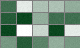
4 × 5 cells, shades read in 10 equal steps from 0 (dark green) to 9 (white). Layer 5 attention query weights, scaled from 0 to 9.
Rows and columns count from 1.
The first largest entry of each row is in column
2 3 2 4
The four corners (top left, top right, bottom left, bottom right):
2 5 4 4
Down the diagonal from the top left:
2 0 7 5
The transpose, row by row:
2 1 0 4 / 8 0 9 1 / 6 5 7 3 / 6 2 0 5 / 5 2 8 4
